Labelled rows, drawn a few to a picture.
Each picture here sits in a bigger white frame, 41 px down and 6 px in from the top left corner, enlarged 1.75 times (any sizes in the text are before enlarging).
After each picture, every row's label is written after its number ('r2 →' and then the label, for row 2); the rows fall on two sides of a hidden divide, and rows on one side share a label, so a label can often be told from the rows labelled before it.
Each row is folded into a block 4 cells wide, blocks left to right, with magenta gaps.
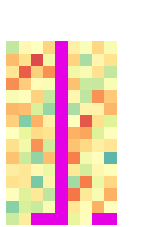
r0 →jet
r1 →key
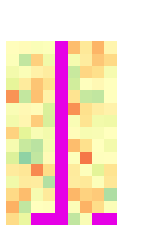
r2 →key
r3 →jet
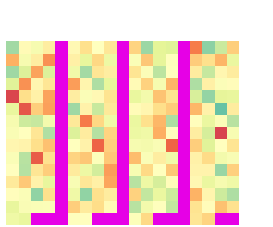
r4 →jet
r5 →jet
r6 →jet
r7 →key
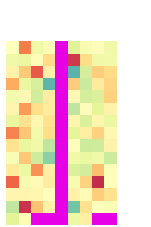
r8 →jet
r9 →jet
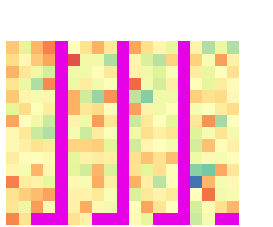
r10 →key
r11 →jet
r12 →jet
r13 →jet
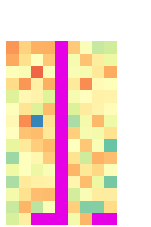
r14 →jet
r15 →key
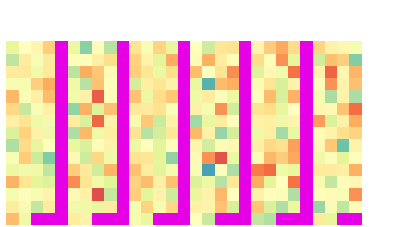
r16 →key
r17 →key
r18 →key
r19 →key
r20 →jet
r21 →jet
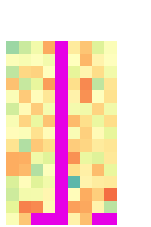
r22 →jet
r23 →jet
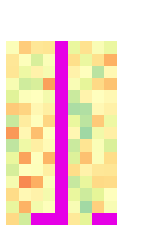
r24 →jet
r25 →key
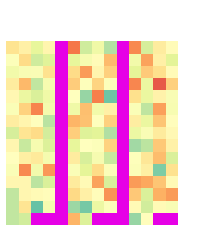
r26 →jet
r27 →key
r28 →key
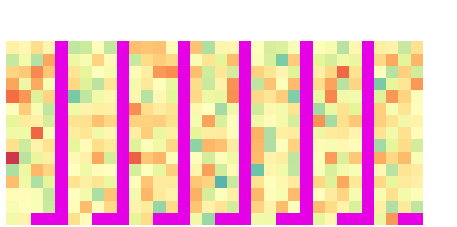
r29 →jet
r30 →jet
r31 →jet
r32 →key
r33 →key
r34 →jet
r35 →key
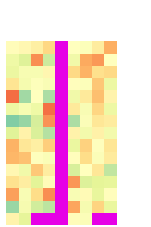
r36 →jet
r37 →key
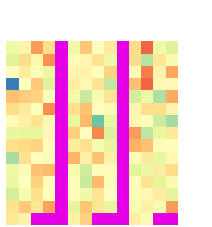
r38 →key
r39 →jet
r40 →jet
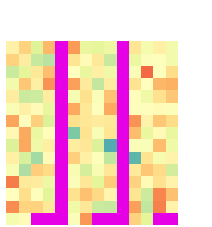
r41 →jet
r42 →jet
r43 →key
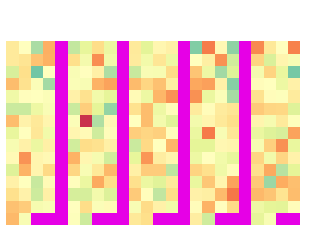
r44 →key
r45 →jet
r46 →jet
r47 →jet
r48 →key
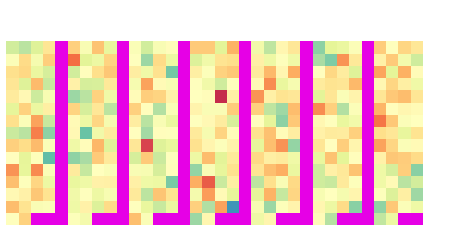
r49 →key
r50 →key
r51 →key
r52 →key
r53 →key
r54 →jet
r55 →jet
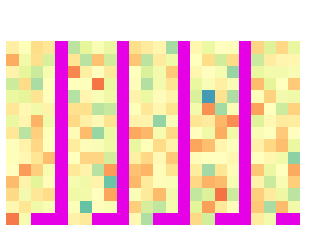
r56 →key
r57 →key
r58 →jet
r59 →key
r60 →key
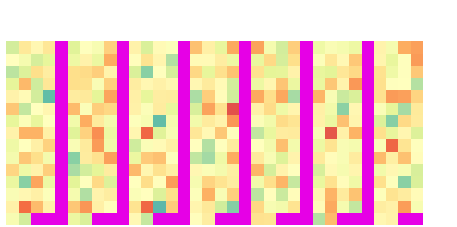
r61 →jet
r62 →jet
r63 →jet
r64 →jet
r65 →key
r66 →jet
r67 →key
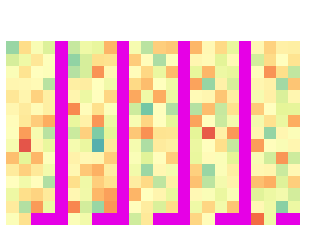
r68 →key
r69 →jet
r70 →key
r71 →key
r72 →key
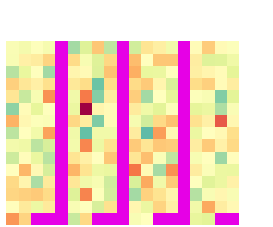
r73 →key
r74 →jet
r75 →key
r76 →jet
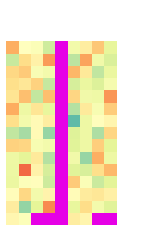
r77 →key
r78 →key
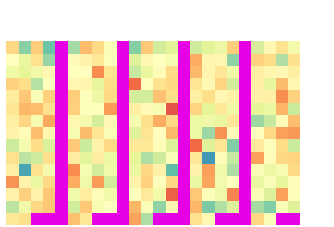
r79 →jet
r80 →jet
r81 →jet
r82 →key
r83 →key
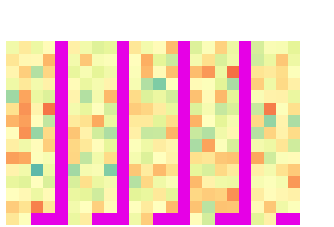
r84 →jet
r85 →key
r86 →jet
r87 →key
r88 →jet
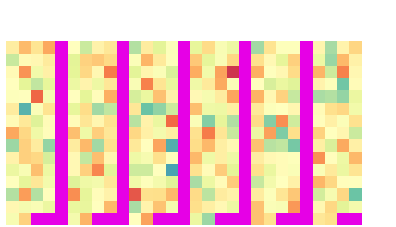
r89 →key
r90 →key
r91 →key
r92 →jet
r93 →key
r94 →jet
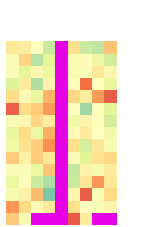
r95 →jet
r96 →key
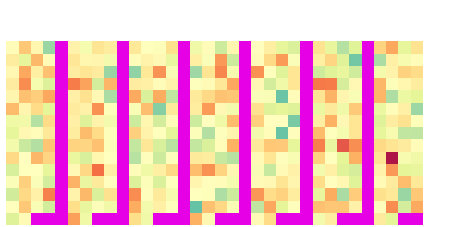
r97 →jet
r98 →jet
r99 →key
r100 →jet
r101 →jet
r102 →jet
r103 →jet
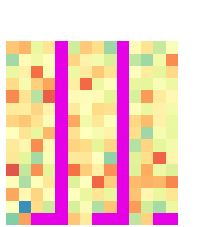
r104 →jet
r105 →jet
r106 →key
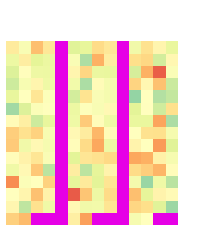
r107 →key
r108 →key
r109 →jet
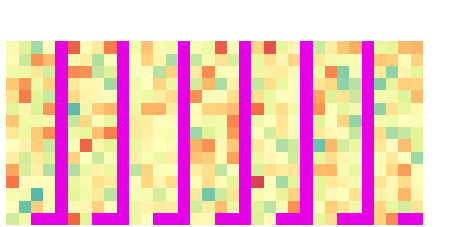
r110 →key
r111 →key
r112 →jet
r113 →jet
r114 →key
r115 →key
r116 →key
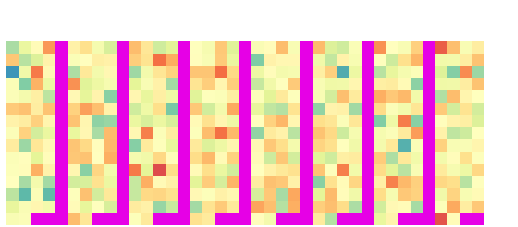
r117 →jet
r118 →jet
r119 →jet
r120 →jet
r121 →key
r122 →key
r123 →key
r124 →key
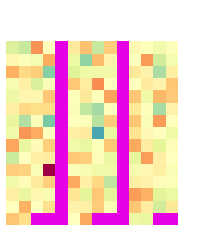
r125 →jet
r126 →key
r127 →key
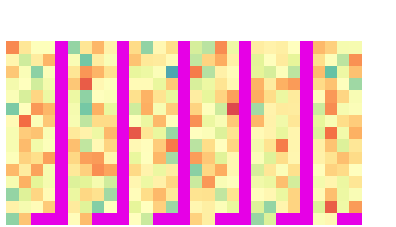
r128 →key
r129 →jet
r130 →key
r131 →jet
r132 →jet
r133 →jet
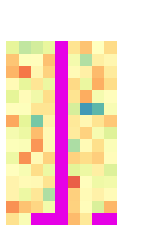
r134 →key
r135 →key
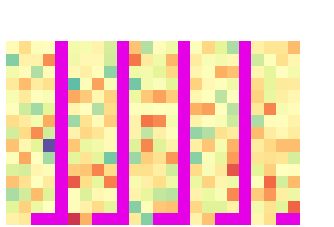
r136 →key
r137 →key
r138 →key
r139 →jet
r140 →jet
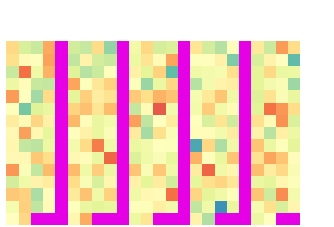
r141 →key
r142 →jet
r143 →key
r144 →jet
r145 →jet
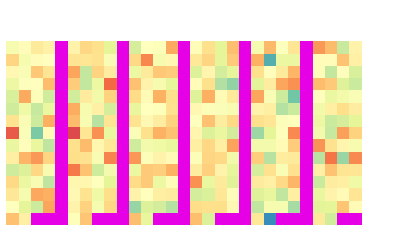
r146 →key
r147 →jet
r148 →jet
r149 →key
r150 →jet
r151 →jet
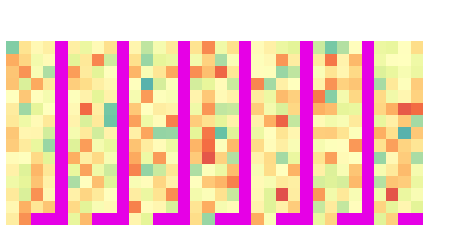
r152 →key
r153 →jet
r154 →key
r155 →jet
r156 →key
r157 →jet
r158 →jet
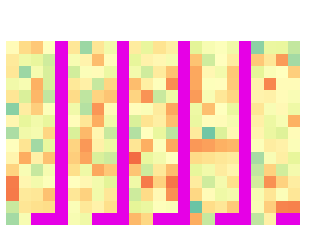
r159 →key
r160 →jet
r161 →jet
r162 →jet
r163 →jet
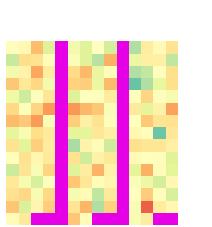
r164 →jet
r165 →jet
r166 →jet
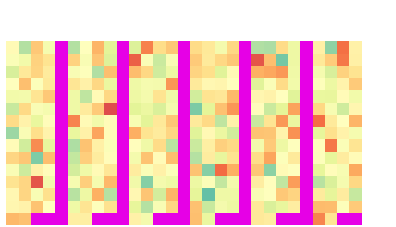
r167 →jet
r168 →jet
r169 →key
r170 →key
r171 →key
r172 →jet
